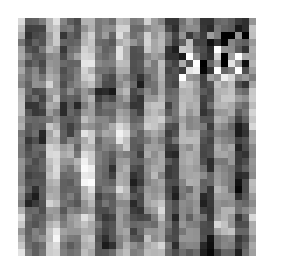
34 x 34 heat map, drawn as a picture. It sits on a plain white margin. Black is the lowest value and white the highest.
Roughest part: top right. Odd patch: rougher, in the top right. Slope: none. Stripes: upright, repeating 7 times. Grain: streaks running down.
